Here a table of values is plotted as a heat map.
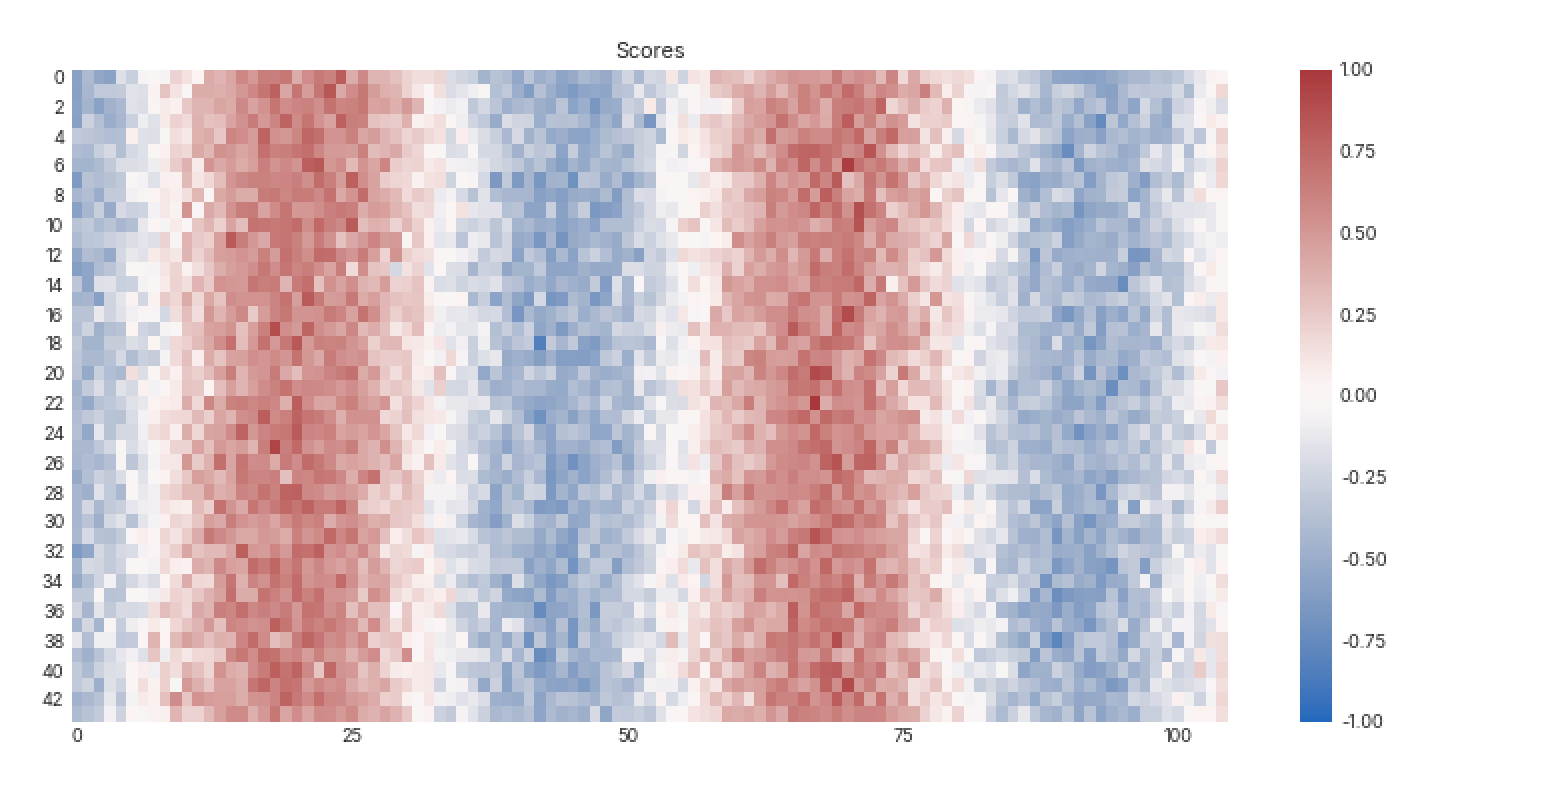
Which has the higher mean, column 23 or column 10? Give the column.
23
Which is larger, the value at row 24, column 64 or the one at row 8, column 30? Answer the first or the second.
the first
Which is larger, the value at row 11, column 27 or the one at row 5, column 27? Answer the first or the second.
the first
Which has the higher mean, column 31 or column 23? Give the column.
23
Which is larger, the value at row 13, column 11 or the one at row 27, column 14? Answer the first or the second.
the second
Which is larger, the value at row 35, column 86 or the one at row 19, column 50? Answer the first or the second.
the first
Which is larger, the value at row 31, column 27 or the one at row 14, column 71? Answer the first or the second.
the second
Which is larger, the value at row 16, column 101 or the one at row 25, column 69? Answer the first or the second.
the second
